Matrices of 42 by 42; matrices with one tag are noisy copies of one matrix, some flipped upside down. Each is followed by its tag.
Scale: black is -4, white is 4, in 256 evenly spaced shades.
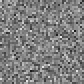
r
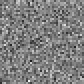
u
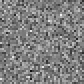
r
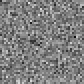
u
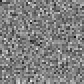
u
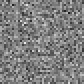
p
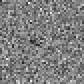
u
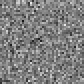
u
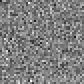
u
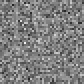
p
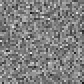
r
